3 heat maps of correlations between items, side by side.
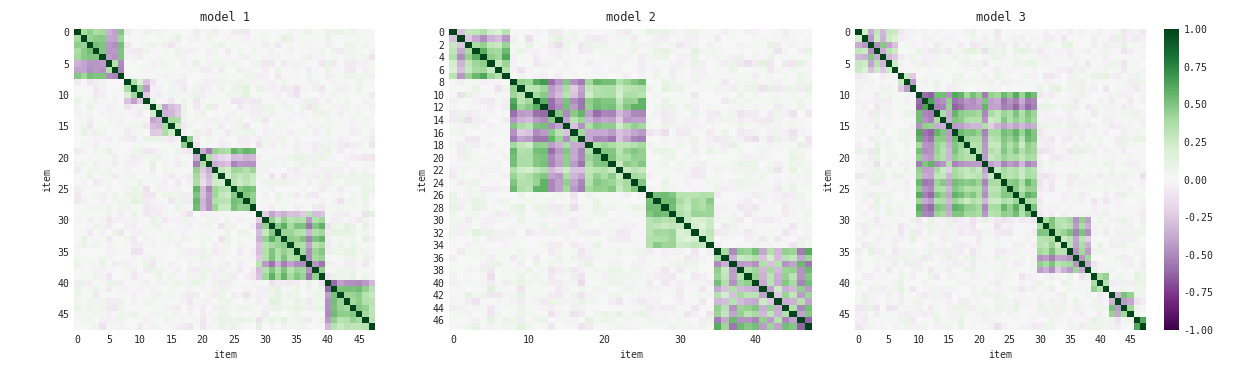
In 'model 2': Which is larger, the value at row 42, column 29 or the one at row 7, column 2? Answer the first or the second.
the second
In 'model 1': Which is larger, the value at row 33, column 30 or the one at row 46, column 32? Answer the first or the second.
the first
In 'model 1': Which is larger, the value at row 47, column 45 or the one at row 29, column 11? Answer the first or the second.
the first
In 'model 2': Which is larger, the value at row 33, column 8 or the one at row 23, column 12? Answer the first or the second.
the second
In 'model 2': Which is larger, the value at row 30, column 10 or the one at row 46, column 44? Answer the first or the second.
the first
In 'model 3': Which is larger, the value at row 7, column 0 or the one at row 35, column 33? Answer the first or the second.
the second
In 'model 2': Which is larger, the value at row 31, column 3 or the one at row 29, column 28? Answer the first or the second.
the second
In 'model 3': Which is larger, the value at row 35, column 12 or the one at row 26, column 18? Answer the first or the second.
the second
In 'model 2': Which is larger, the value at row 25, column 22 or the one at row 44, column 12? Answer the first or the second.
the first
